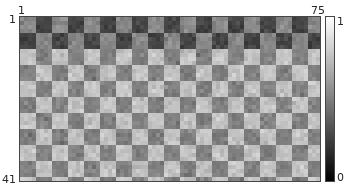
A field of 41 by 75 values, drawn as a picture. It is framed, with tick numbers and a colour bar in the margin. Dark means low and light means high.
Average level on the scale: 60%. Grain: checkered. Seam: horizontal, 20% of the way down, the bottom part higher.
